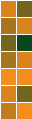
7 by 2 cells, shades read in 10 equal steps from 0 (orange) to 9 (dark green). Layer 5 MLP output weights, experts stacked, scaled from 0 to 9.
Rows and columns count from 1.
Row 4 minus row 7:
1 1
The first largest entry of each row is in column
2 1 2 1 1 2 1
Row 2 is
3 1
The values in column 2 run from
0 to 9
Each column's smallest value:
0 0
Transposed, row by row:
1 3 5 3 0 1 2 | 5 1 9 1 0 5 0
